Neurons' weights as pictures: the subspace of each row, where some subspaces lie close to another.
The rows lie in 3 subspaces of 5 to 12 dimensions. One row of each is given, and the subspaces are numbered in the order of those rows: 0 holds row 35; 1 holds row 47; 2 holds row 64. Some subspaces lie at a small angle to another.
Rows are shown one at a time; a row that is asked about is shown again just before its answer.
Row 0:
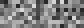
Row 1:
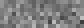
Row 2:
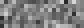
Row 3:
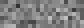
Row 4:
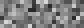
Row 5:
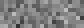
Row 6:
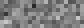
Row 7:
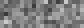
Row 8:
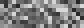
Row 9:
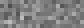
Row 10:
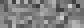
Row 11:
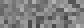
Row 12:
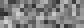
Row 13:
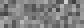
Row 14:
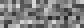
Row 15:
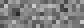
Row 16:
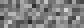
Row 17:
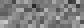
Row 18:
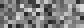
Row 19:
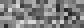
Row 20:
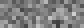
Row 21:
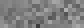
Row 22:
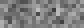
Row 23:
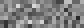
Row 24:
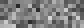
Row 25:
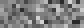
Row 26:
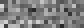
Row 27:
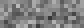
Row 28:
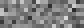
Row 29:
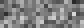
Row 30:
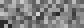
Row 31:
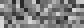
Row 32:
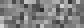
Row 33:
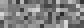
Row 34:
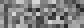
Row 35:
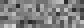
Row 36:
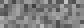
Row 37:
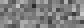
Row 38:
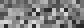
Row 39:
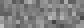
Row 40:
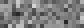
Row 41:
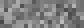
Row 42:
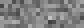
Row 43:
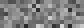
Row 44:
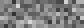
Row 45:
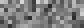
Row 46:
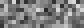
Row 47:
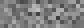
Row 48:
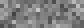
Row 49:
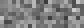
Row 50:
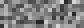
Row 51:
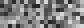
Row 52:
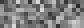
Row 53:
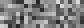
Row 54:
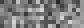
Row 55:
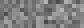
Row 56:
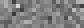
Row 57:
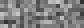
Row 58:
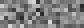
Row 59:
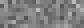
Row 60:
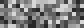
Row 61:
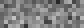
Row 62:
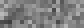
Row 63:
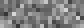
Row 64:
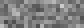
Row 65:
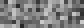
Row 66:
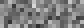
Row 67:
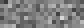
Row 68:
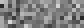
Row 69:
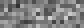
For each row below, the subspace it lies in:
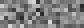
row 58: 2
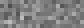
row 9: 2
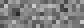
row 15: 2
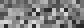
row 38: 1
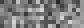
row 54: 2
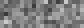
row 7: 0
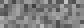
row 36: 2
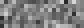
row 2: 2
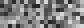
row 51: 2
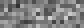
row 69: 1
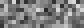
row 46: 0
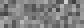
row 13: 0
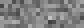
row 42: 2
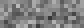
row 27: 1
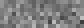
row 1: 2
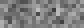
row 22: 1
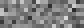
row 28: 1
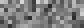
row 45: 1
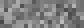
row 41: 1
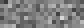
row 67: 2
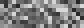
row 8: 1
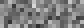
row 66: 1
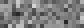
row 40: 2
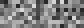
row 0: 1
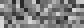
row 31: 1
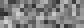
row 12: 1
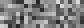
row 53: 2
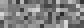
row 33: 2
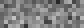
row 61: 2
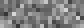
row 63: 2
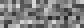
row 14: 1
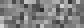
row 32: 2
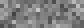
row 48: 0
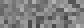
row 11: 1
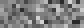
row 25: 1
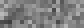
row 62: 1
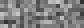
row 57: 2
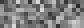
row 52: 2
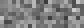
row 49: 1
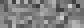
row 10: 2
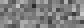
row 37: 1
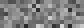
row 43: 1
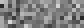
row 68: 2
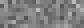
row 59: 0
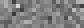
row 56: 1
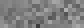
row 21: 1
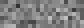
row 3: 0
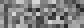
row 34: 2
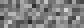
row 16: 1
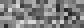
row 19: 1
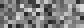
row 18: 2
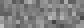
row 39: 2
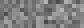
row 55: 0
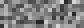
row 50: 2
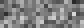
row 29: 2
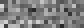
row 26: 1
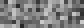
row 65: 2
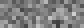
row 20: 1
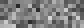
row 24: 0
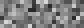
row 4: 1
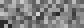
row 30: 1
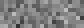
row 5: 2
